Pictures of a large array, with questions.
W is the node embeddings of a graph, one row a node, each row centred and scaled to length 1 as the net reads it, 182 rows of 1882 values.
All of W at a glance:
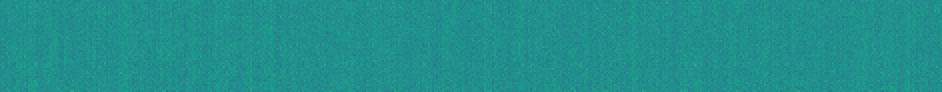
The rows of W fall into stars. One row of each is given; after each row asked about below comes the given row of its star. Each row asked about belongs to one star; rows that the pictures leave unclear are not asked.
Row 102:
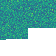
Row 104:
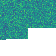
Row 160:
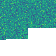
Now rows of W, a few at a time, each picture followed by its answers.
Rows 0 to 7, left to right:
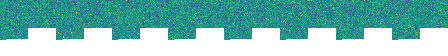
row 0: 160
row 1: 104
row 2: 104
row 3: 160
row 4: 102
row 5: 160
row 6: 160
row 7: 104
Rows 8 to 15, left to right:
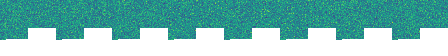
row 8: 102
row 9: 104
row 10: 102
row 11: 160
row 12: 160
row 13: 160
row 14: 102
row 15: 102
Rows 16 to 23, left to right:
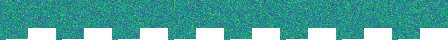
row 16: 102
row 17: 104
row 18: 102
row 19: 102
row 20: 160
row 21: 102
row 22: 102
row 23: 104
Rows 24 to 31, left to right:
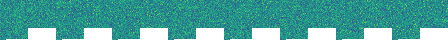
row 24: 104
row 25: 160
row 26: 102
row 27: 102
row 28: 104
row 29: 160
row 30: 160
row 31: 102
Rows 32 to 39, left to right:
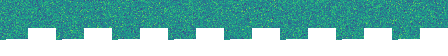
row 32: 104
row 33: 104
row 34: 160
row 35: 104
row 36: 102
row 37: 160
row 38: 160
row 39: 104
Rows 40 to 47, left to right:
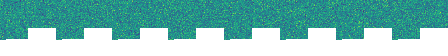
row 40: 104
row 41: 102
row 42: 160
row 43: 102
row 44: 160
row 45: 104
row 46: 102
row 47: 102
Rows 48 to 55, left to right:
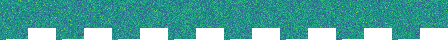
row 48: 160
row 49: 160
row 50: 102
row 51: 104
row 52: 160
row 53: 104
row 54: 104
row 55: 160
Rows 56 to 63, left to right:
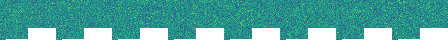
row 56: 104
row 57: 102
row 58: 102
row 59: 160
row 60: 104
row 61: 104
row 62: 104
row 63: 160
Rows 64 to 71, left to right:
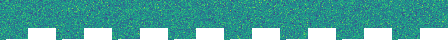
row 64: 160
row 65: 102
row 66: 104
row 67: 104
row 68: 102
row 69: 104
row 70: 160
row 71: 102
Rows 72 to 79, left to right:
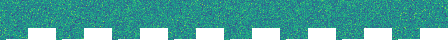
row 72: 160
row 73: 102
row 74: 104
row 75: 104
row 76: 104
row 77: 104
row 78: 160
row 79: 160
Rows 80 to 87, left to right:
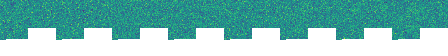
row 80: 104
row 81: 102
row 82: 102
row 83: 160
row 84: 160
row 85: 104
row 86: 104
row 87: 104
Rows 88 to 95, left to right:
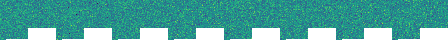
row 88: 104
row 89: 104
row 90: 102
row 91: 104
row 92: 102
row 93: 104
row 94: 104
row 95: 104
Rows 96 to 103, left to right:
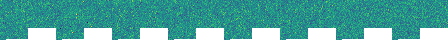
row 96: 104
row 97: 104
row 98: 160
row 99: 160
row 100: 104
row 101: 104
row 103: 160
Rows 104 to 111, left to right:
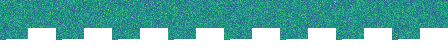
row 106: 104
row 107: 104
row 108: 160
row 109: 160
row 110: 104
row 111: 104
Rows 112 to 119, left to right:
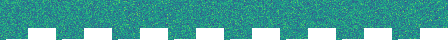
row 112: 160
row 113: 102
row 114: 160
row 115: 104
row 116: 160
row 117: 160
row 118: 104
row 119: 104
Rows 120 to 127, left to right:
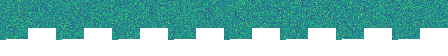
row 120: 102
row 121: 102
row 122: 104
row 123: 104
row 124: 102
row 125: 160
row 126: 160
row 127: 160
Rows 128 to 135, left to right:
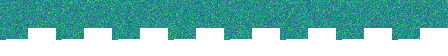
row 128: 160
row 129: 102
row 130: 160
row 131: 160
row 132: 104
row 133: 160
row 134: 160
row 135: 160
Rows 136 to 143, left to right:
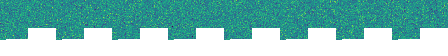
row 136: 102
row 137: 104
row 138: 104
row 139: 102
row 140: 102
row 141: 160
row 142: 104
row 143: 104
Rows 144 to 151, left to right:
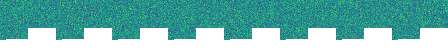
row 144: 104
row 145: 102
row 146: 104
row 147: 104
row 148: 104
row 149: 102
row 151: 160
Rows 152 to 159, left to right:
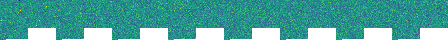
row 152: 104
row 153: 160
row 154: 104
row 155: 102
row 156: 104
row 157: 160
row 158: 102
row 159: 160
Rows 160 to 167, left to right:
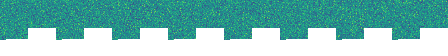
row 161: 102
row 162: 102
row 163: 102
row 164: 160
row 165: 160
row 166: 104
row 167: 160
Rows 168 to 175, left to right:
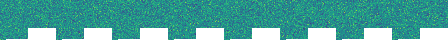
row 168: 102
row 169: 160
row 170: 102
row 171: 102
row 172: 160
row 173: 104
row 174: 104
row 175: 160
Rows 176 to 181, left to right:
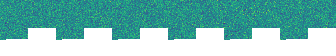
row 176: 104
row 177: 160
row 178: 160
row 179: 104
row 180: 102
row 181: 102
